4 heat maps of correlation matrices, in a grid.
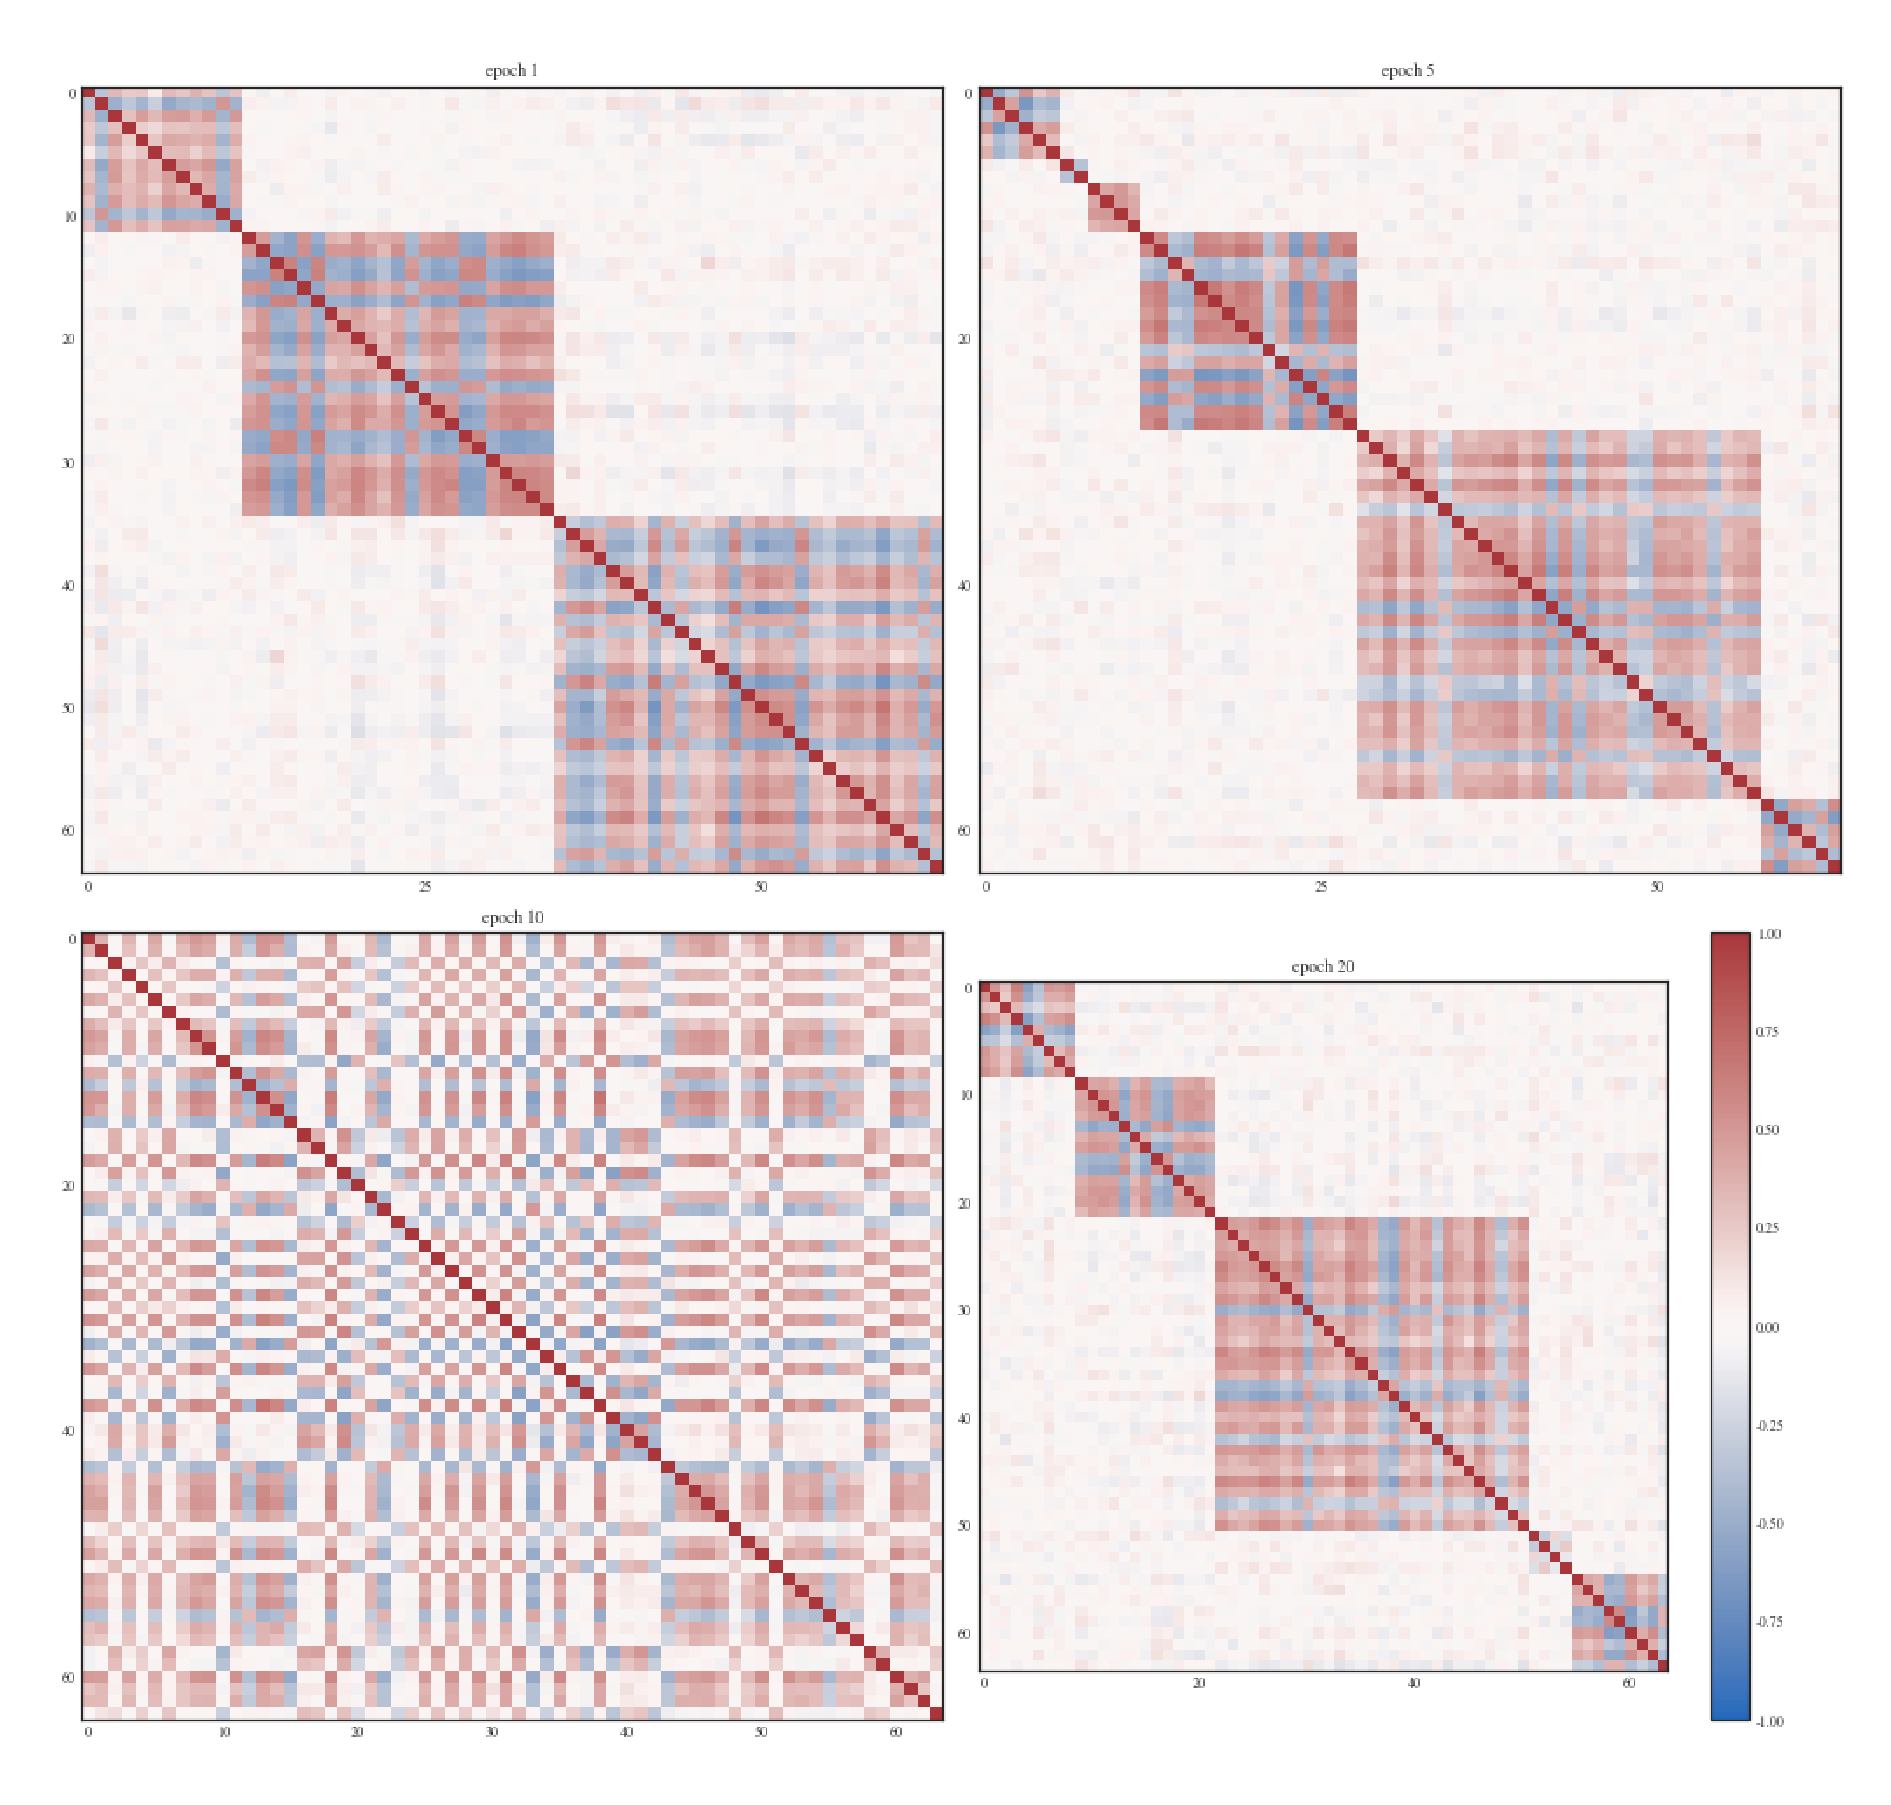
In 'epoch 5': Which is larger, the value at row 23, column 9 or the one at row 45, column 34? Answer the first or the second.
the first
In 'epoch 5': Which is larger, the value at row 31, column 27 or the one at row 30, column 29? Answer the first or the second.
the second
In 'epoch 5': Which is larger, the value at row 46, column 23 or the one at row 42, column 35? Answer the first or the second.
the first
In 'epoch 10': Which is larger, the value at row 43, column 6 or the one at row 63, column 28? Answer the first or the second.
the second
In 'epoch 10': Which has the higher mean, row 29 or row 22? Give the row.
29
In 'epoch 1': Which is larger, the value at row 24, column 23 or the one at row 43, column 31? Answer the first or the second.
the second
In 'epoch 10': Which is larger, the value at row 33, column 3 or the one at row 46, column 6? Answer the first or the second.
the second
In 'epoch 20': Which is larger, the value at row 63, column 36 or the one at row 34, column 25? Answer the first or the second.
the second
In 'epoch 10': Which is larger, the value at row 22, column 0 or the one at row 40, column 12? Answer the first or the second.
the second
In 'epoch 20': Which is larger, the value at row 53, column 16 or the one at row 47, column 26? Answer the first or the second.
the second
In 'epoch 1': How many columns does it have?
64
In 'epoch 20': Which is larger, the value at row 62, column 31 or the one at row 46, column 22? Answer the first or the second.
the second
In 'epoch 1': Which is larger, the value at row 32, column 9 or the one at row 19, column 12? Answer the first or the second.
the second
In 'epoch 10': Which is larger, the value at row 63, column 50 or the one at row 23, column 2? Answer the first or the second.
the first
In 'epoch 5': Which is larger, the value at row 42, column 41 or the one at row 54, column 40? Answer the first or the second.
the second
